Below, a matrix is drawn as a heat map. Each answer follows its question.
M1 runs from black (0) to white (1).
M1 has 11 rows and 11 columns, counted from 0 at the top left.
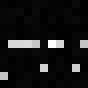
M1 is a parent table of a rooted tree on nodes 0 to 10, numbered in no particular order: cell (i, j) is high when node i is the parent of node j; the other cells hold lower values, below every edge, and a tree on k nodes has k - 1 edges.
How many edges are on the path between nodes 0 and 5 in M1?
3
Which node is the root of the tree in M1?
8
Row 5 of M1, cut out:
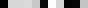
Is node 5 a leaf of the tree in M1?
no
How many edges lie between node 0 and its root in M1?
2
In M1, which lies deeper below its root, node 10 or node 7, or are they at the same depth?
the same depth
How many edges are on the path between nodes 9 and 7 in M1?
3
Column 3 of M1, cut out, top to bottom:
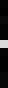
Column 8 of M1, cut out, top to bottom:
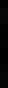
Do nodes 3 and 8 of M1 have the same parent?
no
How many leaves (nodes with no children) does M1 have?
8
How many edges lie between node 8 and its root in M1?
0
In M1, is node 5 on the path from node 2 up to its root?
yes
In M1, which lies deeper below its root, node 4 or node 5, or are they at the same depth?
node 4
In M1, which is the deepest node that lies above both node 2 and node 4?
5
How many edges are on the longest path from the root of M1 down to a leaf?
2
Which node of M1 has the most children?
5
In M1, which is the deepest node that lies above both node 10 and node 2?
5
